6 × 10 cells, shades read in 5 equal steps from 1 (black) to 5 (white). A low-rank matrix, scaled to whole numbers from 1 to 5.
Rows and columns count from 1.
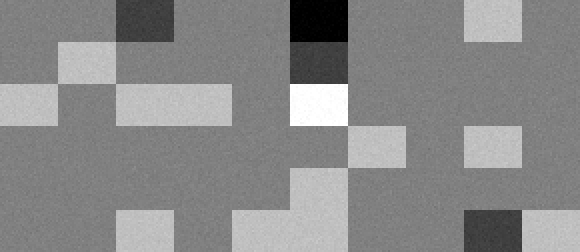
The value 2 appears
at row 1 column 3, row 2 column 6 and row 6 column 9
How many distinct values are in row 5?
2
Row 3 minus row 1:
1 0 2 1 0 4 0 0 -1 0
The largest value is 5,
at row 3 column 6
